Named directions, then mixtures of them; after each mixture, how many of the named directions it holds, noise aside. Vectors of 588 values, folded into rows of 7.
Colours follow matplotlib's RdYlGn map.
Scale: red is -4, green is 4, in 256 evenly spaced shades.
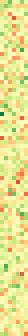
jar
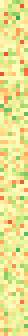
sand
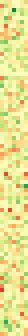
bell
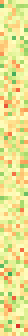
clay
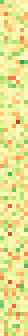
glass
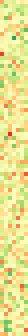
two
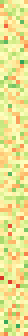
two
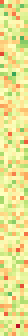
three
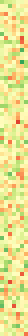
two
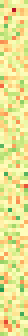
one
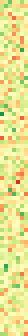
one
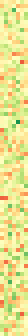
three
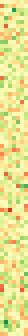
one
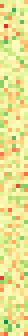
two
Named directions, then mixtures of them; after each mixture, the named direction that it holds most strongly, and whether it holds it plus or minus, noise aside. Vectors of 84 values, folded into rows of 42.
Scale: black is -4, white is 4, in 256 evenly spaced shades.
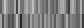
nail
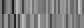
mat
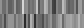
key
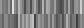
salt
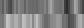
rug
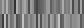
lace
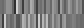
lace, plus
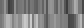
rug, plus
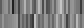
salt, minus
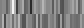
mat, minus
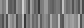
lace, plus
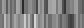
key, minus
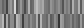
lace, minus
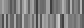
lace, plus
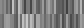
salt, plus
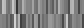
mat, minus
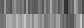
rug, plus
